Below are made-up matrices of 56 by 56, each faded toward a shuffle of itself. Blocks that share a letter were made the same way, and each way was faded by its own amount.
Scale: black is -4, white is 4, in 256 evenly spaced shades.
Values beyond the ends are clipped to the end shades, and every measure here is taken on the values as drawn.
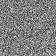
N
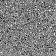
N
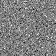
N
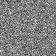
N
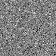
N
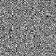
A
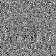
A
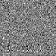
A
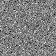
N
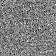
N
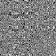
A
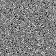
N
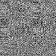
A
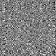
A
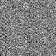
A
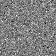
N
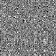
A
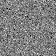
N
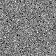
N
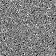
N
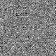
A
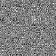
A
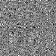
A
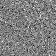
N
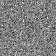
N
